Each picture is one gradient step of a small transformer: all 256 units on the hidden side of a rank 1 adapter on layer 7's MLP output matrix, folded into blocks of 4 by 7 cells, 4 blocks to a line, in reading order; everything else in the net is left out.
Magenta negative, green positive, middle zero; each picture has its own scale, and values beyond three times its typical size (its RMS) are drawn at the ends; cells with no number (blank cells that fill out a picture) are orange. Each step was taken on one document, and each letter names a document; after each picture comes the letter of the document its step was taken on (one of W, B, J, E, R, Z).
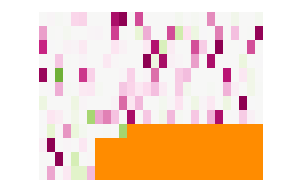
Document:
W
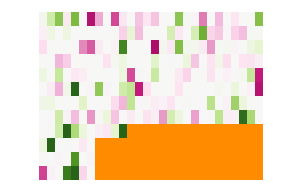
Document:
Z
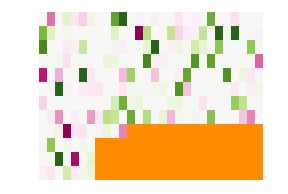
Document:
W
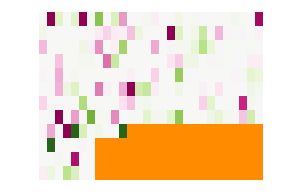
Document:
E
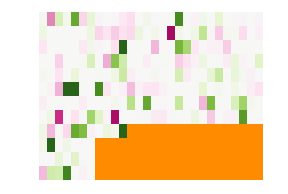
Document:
E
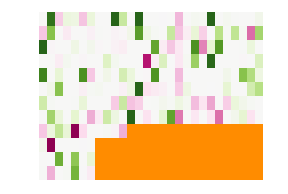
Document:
W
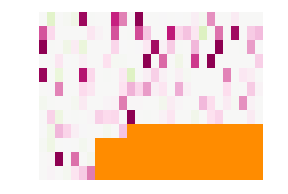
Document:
W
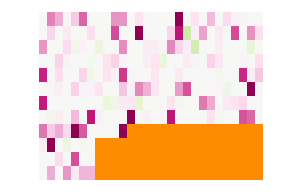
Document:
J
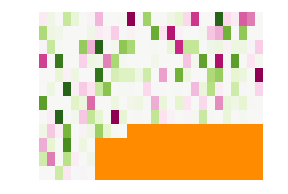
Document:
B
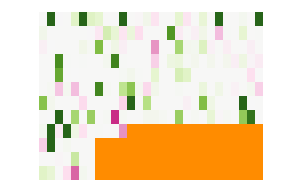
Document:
E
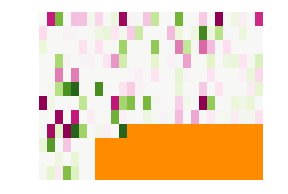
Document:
E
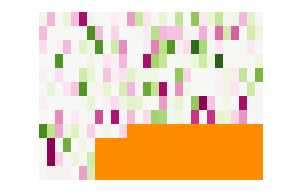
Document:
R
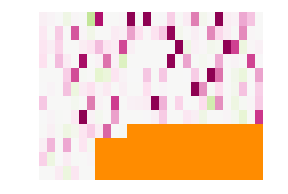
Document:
B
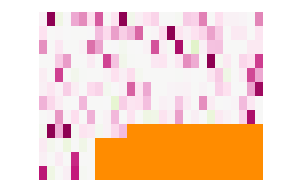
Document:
Z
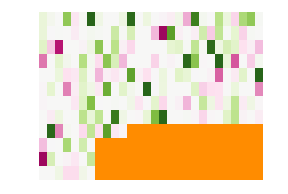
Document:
B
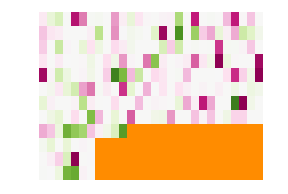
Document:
R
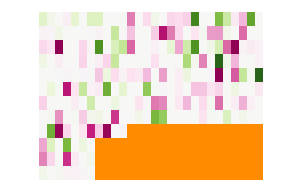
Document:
B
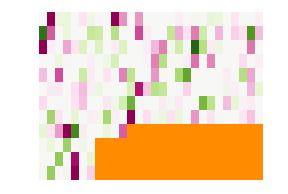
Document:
W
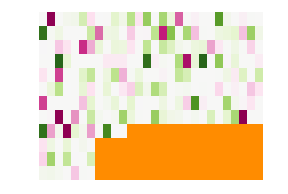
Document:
R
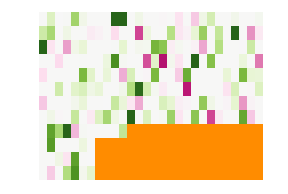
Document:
W
